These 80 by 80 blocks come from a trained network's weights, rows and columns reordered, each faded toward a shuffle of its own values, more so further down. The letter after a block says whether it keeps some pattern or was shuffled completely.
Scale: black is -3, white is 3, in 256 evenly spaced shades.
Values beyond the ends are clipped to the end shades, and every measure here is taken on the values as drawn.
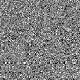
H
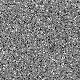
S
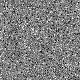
S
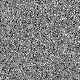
S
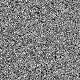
S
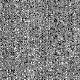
H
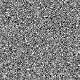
H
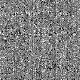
H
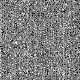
H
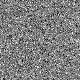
S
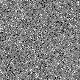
S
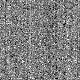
H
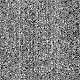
H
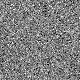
S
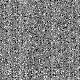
H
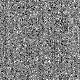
H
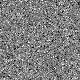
S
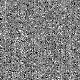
H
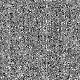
H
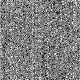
H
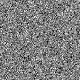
H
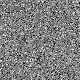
S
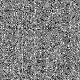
H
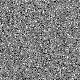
S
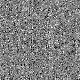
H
